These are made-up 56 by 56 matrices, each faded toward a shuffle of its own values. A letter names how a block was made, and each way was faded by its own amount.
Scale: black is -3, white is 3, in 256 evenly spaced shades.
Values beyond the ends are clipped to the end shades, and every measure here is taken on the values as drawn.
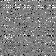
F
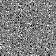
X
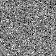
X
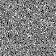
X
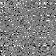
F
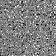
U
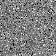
X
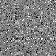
U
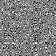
U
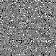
U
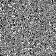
X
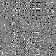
F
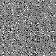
U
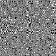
F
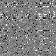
F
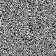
X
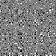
F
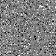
U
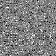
U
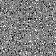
U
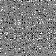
F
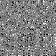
F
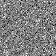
X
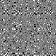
F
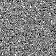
X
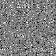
U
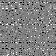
F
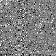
U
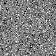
X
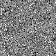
X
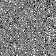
X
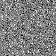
X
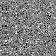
U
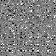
F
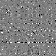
F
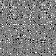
F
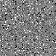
U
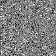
X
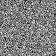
X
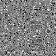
U
